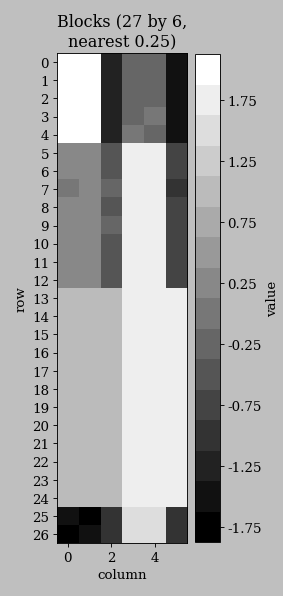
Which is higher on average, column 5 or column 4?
column 4
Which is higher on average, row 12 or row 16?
row 16
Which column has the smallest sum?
2
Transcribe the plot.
Title: Blocks (27 by 6, nearest 0.25)
x-axis: column, ticks 0 2 4
y-axis: row, ticks 0 1 2 3 4 5 6 7 8 9 10 11 12 13 14 15 16 17 18 19 20 21 22 23 24 25 26 (0 at the top)
Colour bar: value, ticks -1.75 -1.25 -0.75 -0.25 0.25 0.75 1.25 1.75
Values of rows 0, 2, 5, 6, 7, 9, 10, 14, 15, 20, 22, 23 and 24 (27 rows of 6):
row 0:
2 2 -1.25 -0.25 -0.25 -1.5
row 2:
2 2 -1.25 -0.25 -0.25 -1.5
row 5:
0.25 0.25 -0.5 1.75 1.75 -0.75
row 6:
0.25 0.25 -0.5 1.75 1.75 -0.75
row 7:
0 0.25 -0.25 1.75 1.75 -1
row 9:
0.25 0.25 -0.25 1.75 1.75 -0.75
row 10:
0.25 0.25 -0.5 1.75 1.75 -0.75
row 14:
1 1 1 1.75 1.75 1.75
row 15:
1 1 1 1.75 1.75 1.75
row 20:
1 1 1 1.75 1.75 1.75
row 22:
1 1 1 1.75 1.75 1.75
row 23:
1 1 1 1.75 1.75 1.75
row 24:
1 1 1 1.75 1.75 1.75
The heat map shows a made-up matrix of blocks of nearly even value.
